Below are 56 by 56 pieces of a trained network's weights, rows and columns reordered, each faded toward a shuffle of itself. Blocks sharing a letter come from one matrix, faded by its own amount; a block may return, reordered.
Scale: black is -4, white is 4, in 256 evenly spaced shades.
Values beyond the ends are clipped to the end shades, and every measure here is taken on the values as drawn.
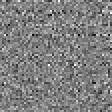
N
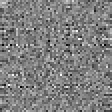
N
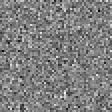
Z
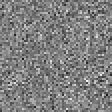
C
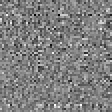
N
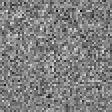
C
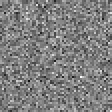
C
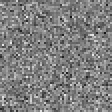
Z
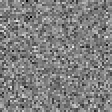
C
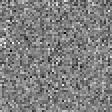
Z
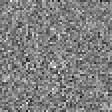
C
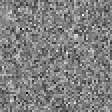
C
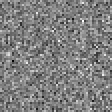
Z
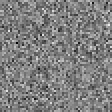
C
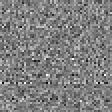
N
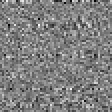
N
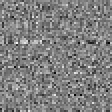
N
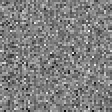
Z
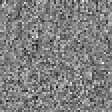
C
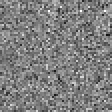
Z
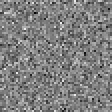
N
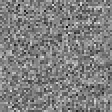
C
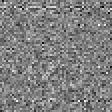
N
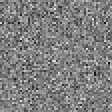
N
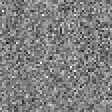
Z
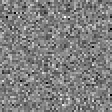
Z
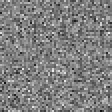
Z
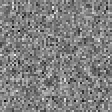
N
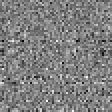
N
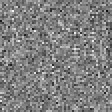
Z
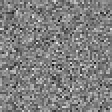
N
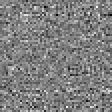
N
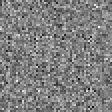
N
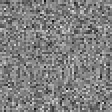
C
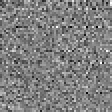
N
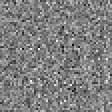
Z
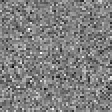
Z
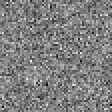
Z
